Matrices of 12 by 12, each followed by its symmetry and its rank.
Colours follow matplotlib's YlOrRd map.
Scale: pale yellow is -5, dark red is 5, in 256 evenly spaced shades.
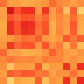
symmetric, rank two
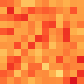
neither, full rank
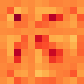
symmetric, rank two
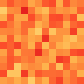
neither, full rank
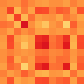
symmetric, rank two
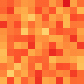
neither, full rank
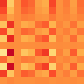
neither, rank one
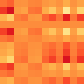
neither, rank one
